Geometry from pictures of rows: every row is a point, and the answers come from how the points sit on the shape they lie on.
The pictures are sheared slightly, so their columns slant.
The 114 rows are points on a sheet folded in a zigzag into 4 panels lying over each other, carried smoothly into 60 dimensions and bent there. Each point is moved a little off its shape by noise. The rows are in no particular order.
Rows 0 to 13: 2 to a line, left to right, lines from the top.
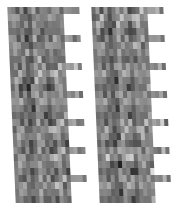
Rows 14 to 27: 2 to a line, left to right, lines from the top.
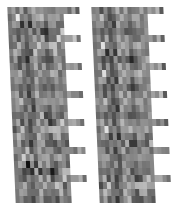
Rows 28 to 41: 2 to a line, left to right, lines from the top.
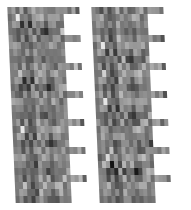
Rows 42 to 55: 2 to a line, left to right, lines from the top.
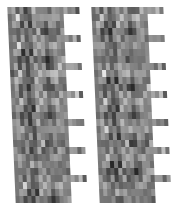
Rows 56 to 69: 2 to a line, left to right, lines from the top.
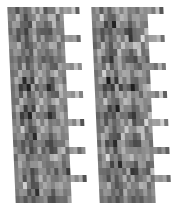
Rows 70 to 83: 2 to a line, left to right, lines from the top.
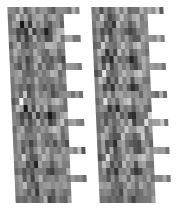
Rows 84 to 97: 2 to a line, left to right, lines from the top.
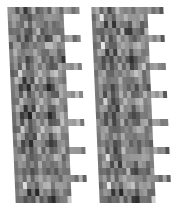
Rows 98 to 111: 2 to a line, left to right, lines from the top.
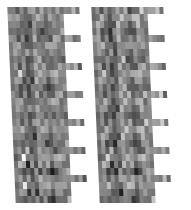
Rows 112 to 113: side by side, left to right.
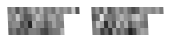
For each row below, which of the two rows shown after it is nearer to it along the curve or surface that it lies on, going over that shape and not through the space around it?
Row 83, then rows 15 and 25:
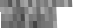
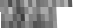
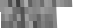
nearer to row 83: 25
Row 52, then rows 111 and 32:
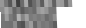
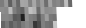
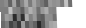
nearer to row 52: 111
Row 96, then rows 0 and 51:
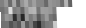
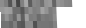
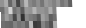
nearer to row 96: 51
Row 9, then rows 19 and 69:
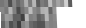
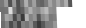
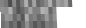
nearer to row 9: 19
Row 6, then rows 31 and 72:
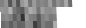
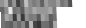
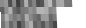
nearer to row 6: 31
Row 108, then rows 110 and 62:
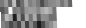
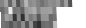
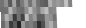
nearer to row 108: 62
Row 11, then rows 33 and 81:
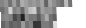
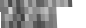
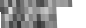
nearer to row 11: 33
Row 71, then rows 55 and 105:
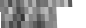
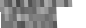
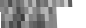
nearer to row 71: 105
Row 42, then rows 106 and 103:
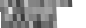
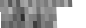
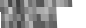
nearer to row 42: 106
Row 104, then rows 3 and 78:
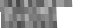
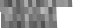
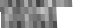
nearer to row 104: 3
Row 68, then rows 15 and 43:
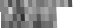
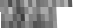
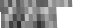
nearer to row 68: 15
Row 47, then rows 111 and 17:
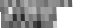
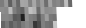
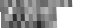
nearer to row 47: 111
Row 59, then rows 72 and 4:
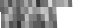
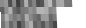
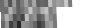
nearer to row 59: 4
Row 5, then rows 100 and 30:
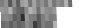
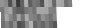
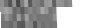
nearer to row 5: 30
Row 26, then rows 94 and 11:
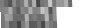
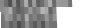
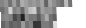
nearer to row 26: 94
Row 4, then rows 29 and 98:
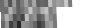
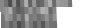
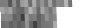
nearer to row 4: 29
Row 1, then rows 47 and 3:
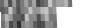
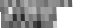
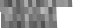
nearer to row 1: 3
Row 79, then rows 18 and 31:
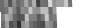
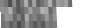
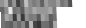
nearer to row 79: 18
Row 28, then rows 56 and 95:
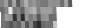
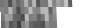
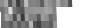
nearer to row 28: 95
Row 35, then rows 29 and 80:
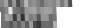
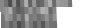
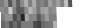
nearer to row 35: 80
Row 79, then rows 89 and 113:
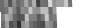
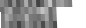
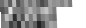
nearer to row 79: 113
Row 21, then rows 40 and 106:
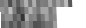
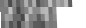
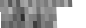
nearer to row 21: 40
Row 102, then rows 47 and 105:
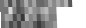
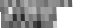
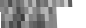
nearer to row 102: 105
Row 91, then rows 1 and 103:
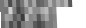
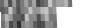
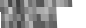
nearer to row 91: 103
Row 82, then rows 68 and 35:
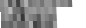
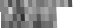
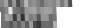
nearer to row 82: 35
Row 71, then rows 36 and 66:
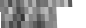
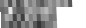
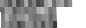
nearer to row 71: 36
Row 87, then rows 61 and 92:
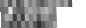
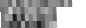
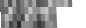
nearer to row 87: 61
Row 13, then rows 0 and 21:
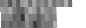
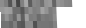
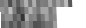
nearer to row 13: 0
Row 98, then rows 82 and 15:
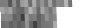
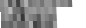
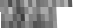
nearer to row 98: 82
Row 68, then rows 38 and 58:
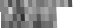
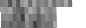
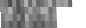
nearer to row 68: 58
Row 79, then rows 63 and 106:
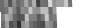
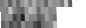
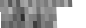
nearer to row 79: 63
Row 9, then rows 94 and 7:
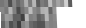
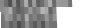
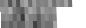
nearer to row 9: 94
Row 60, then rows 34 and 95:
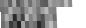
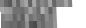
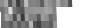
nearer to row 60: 95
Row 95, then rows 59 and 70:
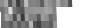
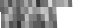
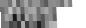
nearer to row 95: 70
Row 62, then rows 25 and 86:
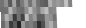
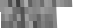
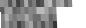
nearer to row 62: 86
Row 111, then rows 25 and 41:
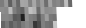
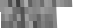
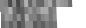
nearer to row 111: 25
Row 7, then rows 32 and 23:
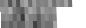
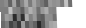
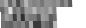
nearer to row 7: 23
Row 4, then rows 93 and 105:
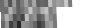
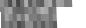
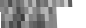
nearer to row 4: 105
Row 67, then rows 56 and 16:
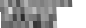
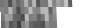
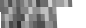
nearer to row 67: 56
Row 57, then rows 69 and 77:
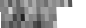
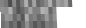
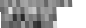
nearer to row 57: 77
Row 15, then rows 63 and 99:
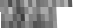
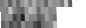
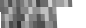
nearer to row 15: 63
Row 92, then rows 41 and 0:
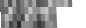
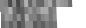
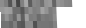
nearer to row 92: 41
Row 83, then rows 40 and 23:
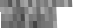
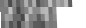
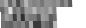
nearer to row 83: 23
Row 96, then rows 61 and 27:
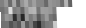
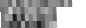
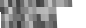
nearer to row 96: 61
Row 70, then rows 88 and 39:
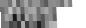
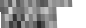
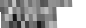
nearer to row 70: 39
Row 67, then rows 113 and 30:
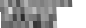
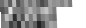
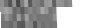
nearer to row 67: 30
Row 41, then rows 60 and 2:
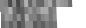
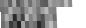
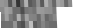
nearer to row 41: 2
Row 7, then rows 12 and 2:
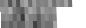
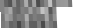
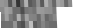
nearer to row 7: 2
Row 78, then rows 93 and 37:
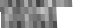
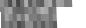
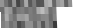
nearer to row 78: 37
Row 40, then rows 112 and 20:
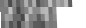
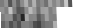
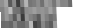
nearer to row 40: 112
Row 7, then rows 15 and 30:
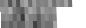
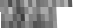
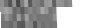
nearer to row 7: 30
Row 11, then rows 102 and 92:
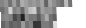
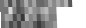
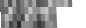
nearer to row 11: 102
